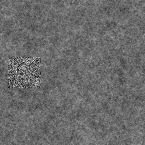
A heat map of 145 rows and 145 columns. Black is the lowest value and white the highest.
The halves do not mirror each other. There is no overall slope. In the middle left lies a patch that is rougher than the rest. No regular stripes run through it. No row or column stands out.
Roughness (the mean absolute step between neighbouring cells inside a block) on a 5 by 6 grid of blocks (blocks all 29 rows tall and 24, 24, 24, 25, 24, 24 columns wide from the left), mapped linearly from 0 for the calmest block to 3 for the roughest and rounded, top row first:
0 0 0 0 0 0 / 0 0 0 0 0 0 / 3 3 0 0 0 0 / 0 0 0 0 0 0 / 0 0 0 0 0 0
